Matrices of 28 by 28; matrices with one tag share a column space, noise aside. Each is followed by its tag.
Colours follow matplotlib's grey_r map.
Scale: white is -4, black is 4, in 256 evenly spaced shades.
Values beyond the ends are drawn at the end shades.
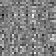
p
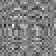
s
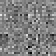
p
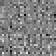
p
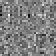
p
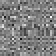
s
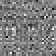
s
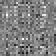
p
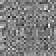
s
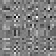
s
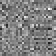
s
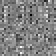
p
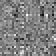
p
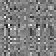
s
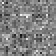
p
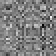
s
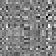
s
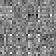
p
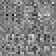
p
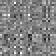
p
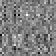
p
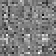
p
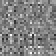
p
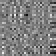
p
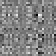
p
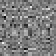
s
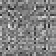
s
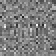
s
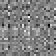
s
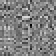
s
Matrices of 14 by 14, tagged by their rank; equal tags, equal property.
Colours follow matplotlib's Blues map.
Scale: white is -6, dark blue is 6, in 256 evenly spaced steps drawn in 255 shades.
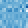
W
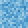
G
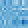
W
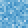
G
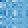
W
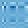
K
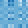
K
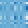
K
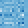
W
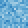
G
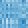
W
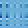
K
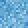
G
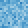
G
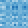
W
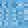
W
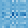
W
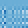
K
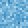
G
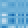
K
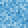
G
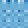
K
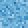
G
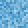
G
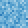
G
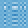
K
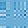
K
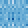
W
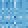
W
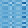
K
